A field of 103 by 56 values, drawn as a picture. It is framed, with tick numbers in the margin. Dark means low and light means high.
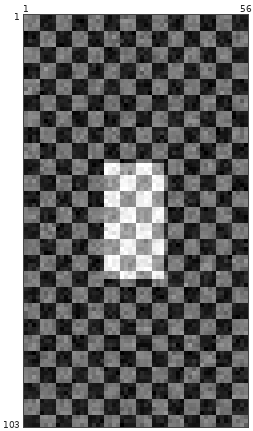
No overall slope runs across the table. Overall the values sit about 30% of the way up the scale. An odd patch, higher than its surroundings, sits in the centre. The centre is the ninth with the highest average.
